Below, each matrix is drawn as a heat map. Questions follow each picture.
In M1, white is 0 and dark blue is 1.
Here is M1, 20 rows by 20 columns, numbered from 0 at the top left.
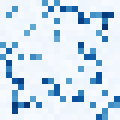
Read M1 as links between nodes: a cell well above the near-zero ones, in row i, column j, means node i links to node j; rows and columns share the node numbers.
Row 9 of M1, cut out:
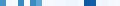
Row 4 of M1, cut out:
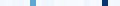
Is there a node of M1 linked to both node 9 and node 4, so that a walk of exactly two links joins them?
yes
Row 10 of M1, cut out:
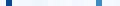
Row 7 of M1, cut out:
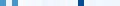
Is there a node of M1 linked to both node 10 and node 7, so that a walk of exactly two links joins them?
no
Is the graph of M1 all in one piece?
yes
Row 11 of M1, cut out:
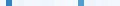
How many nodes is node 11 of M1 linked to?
2
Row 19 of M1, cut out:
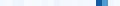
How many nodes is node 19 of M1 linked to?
2
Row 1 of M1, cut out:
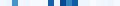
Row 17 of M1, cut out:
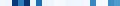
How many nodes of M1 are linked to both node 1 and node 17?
1
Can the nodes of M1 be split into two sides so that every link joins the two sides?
no
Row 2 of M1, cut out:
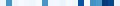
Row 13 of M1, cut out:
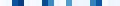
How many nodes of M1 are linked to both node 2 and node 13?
3
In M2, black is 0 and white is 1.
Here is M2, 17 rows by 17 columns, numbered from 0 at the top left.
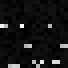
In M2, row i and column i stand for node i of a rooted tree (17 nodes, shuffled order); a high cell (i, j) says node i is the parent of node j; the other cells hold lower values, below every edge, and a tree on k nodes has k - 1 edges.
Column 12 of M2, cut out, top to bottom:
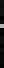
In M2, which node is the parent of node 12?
6
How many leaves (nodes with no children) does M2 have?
13
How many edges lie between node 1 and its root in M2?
2
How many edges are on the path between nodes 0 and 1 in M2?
2
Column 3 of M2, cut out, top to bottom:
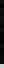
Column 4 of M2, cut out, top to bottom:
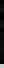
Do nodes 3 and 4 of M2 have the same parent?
yes
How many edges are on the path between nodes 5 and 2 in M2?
4
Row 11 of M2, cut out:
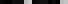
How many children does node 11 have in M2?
4
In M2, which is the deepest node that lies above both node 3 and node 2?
16
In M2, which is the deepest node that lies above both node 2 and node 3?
16
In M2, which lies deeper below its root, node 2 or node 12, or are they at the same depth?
the same depth
